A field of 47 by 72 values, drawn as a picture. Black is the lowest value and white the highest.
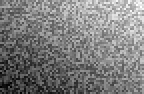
The bottom left is the ninth with the lowest average. No regular stripes run through it. The ninth with the highest average is the top right. The histogram is bell-shaped. The halves do not mirror each other. There is an overall slope up to the top right.
